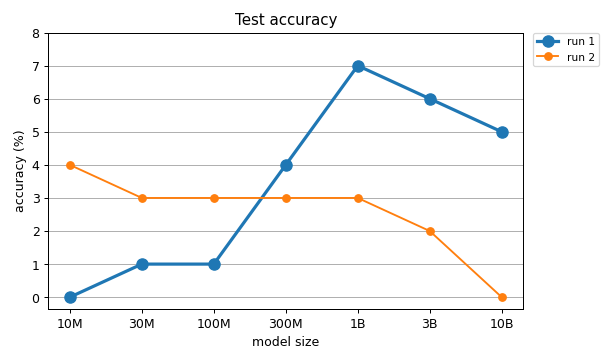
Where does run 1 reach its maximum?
1B
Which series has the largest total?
run 1
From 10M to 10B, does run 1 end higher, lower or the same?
higher
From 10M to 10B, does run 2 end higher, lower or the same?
lower
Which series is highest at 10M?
run 2
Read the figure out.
Title: Test accuracy
x-axis: model size, ticks 10M 30M 100M 300M 1B 3B 10B
y-axis: accuracy (%), ticks 0 1 2 3 4 5 6 7 8
Legend: run 1, run 2
Values:
run 1: 0 1 1 4 7 6 5
run 2: 4 3 3 3 3 2 0
